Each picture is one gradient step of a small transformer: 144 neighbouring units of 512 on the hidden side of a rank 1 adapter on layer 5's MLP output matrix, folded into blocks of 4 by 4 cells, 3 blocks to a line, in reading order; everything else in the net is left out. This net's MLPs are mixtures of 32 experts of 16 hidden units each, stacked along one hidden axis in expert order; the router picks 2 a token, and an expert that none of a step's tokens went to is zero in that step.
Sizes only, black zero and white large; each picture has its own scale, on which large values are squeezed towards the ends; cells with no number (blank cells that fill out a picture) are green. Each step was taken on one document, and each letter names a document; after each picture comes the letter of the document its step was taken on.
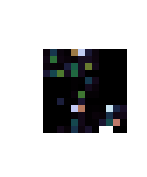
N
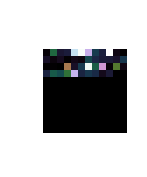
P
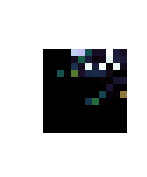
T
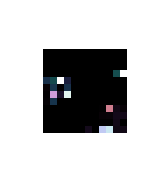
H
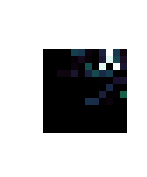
T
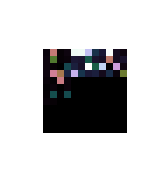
P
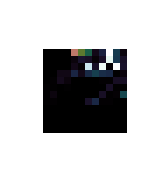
T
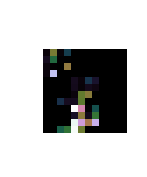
N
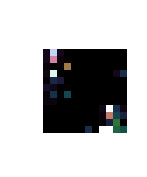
H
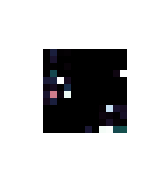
H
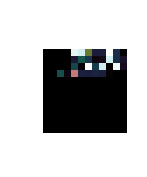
T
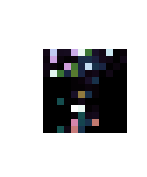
N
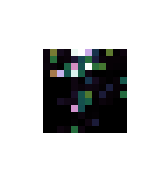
P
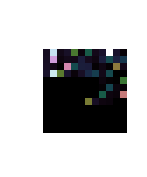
P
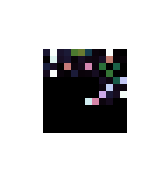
P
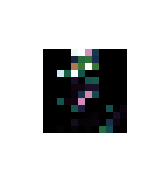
N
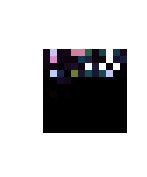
T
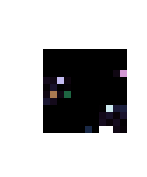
H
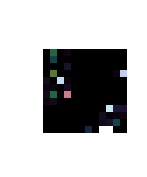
H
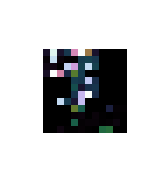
N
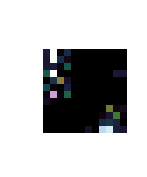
H
